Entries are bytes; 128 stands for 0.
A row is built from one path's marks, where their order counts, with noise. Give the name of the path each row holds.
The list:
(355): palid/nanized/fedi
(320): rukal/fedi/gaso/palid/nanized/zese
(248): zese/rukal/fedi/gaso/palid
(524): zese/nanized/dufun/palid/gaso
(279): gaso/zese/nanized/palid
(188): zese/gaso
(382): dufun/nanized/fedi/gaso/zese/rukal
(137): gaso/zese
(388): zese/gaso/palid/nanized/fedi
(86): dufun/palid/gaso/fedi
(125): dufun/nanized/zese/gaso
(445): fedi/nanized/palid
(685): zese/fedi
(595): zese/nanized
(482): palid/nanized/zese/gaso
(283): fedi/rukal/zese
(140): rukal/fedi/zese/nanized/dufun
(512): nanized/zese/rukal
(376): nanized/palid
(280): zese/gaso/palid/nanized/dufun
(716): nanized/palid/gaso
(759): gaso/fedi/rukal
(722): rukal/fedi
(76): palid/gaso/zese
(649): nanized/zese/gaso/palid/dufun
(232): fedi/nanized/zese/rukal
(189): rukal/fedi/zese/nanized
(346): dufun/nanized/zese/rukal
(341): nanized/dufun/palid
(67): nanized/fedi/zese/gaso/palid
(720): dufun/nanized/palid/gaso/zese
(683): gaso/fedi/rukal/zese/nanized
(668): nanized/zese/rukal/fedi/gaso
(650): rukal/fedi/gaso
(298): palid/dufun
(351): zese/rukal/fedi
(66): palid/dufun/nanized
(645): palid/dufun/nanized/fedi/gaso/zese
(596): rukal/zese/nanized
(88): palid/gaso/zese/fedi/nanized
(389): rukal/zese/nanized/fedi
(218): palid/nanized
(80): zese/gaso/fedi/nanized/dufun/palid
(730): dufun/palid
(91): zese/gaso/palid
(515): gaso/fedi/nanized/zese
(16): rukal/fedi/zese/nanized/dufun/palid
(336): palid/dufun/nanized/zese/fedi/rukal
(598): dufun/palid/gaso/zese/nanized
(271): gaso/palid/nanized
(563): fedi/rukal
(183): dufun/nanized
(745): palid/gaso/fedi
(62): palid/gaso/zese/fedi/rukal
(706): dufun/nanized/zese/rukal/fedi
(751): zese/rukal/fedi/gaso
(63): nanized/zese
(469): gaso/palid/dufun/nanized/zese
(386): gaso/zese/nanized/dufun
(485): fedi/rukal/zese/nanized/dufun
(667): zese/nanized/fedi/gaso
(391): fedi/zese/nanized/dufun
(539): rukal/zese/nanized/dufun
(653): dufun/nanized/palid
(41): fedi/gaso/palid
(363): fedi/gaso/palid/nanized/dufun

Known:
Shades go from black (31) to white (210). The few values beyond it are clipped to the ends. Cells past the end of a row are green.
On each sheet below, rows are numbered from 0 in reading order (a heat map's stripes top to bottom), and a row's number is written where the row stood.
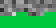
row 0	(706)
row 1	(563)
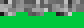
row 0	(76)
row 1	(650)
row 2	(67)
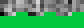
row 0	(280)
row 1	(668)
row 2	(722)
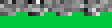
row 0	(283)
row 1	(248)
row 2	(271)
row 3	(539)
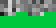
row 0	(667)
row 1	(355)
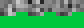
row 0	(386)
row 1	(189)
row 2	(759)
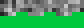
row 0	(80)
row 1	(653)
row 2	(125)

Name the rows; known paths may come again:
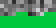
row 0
(563)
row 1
(80)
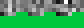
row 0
(667)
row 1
(745)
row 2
(248)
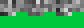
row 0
(67)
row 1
(650)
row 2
(539)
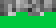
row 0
(386)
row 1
(706)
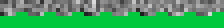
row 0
(645)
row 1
(722)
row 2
(346)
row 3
(668)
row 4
(653)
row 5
(716)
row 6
(137)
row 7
(376)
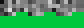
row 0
(140)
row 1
(598)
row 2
(283)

